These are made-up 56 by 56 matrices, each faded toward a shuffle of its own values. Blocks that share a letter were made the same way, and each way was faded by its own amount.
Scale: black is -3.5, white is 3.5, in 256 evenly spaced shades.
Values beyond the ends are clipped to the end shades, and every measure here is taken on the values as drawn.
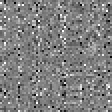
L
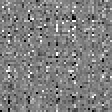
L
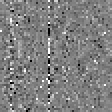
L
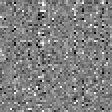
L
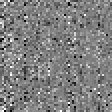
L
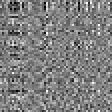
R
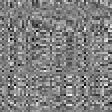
R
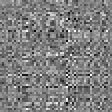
R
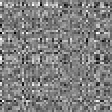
R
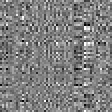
R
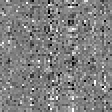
L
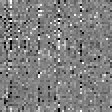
L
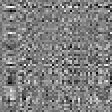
R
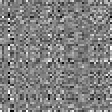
R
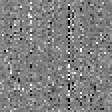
L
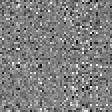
L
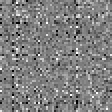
L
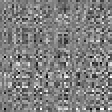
R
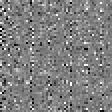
L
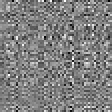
R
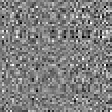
R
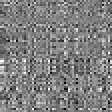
R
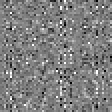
L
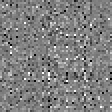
L
